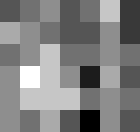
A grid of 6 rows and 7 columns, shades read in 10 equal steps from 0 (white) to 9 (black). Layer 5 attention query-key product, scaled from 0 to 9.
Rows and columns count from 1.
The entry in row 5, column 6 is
4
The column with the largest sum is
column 5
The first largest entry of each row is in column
7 7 1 5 5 5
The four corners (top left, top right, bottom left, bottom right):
6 7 4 6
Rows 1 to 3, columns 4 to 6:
6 5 2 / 6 6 4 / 5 5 4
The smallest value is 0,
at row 4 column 2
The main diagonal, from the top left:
6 4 2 4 5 4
